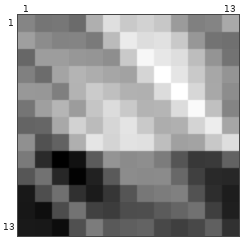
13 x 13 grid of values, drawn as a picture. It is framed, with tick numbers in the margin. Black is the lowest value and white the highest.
Seam: horizontal, 60% of the way down, the top part higher. Ninth with the lowest average: bottom left. Grain: diagonal, down to the right. Ninth with the highest average: top middle.
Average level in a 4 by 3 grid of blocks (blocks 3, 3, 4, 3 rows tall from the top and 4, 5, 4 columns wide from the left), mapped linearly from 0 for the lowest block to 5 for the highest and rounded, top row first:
3 5 3 / 3 5 5 / 1 4 3 / 0 1 1
